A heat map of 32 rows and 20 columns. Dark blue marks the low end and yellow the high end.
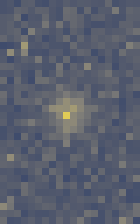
No row or column stands out. No regular stripes run through it. No seam splits the table. One bump rises in the centre. The ninth with the highest average is the centre. The values are skewed, with a long tail toward high values.
